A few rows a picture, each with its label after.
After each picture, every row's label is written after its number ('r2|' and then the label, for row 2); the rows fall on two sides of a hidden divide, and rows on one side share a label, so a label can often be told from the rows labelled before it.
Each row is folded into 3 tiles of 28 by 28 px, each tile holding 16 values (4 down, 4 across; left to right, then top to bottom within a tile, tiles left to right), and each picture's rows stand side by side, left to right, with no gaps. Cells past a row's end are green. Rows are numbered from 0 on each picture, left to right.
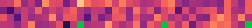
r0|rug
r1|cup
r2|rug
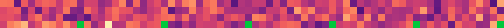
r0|cup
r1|cup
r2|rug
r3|rug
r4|cup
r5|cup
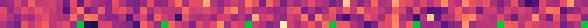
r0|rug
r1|rug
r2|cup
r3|rug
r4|cup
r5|rug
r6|cup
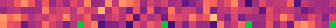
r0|rug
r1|cup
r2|cup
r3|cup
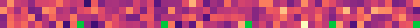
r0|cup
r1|cup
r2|rug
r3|cup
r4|cup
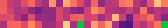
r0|cup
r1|cup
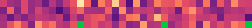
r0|cup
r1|rug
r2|cup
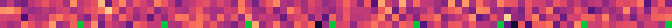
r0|cup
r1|cup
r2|rug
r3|rug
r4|cup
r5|rug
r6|rug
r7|rug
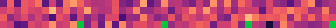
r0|cup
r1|cup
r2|rug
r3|rug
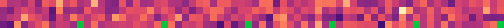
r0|rug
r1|cup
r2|rug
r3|cup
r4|cup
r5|cup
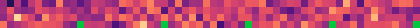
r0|rug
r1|cup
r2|rug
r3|cup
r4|cup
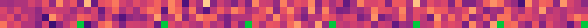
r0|rug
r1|rug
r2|cup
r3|rug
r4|rug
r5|cup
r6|rug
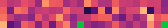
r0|rug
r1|rug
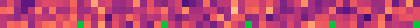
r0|cup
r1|cup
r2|cup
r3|cup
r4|rug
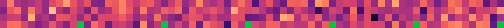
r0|cup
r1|rug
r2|cup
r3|cup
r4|rug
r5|rug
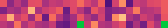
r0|rug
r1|cup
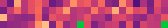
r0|rug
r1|rug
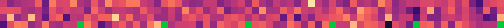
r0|cup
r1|cup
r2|cup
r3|rug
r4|rug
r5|cup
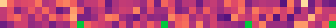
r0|rug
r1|cup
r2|rug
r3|cup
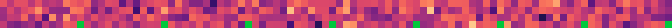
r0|rug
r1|rug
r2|cup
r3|rug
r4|cup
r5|cup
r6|rug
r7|cup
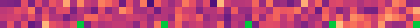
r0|cup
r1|rug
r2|cup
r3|rug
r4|rug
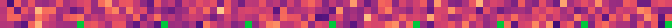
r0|rug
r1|rug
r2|rug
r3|cup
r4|cup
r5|rug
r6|rug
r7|cup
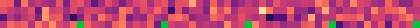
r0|cup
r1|rug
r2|rug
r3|cup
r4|rug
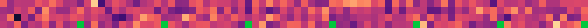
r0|rug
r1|cup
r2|rug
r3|rug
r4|rug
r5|rug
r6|cup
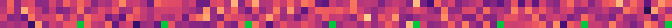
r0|cup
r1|rug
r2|cup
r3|rug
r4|cup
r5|rug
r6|cup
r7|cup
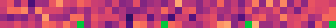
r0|cup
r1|cup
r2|cup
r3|rug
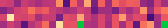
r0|rug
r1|rug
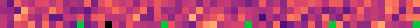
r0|rug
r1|rug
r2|rug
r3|cup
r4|rug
